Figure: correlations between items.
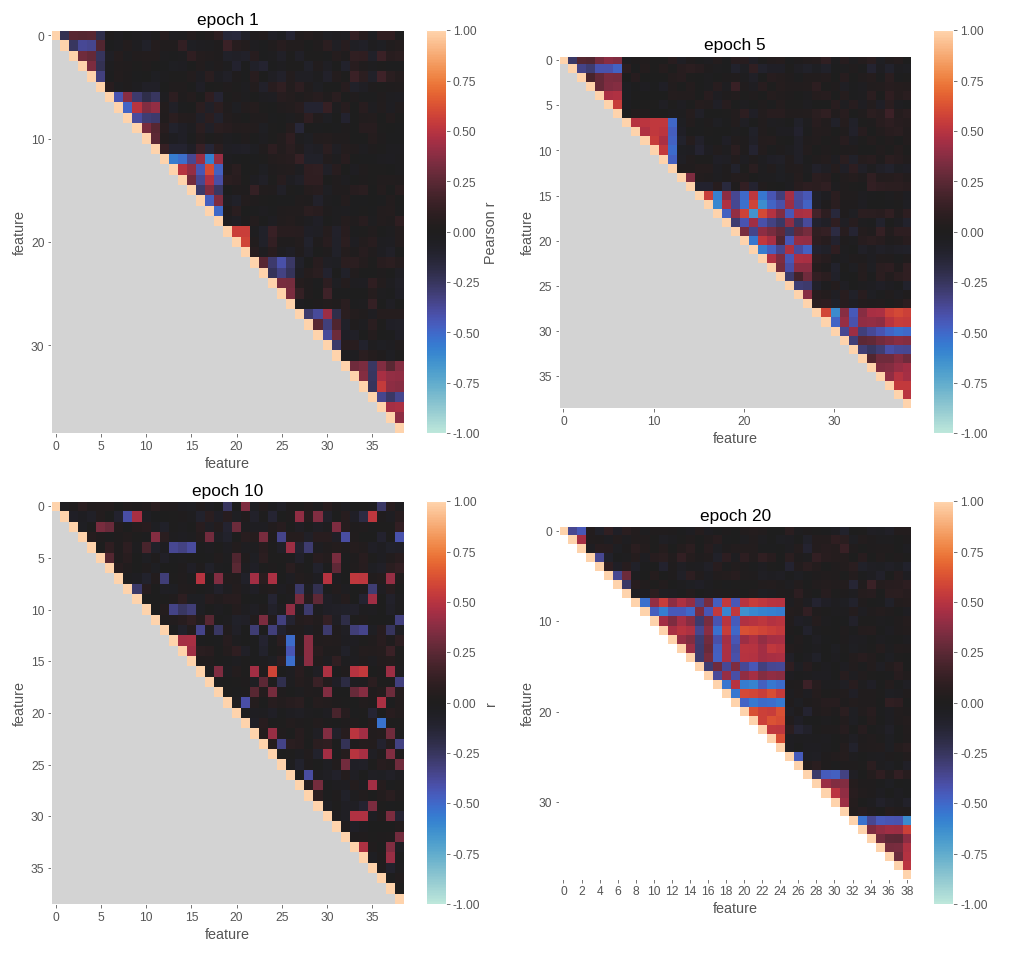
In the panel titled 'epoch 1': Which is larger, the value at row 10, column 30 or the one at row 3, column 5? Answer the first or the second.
the first
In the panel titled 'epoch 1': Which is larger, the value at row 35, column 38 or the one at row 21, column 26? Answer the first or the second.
the second
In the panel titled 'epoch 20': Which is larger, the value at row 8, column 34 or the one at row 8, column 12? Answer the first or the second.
the second
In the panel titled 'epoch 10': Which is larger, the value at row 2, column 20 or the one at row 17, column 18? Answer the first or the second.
the first
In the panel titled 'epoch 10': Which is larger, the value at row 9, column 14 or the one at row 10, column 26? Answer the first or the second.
the second
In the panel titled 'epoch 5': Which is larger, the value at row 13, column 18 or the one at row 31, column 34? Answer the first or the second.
the second
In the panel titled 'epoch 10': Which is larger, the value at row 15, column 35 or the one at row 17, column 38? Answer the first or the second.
the first
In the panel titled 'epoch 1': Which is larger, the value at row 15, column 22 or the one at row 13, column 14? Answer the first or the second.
the second
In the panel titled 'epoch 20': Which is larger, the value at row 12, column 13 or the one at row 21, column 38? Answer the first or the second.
the first
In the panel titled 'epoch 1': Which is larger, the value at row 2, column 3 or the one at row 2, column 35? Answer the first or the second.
the first
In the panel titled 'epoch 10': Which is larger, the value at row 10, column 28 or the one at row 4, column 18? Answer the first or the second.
the second
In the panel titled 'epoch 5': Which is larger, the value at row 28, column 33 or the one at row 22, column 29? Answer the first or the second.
the first
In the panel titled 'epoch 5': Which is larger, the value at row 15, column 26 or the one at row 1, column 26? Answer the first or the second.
the second
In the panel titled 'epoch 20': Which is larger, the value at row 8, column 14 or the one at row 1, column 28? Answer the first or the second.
the first
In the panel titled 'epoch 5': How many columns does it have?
39
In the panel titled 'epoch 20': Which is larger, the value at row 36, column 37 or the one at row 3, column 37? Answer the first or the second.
the first
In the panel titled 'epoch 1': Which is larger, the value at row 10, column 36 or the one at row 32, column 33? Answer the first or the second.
the second
